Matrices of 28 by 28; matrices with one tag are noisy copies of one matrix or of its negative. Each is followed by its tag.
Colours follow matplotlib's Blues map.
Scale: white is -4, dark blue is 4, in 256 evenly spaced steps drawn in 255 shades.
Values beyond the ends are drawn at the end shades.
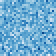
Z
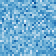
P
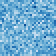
P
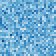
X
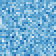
X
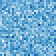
X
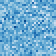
P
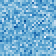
P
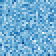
Z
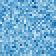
P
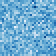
P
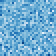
Z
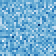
X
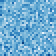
Z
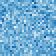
P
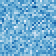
P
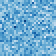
P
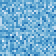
X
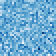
Z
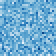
Z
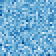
Z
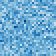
P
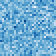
P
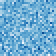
Z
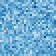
P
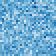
P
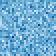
X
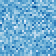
P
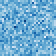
P
